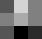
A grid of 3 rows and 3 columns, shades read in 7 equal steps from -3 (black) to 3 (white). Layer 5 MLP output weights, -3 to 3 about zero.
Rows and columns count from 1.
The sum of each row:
1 1 -6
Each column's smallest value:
-1 -3 -2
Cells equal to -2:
1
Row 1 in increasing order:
-1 0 2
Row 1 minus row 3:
0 5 2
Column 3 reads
0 0 -2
